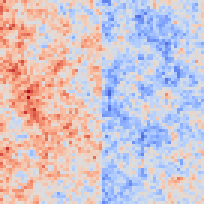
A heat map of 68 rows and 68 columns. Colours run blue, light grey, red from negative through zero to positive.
Average level on the scale: 50%. Grain: blotchy. Seam: vertical, 50% of the way across, the left part higher. Histogram: bell-shaped. Ninth with the highest average: middle left.
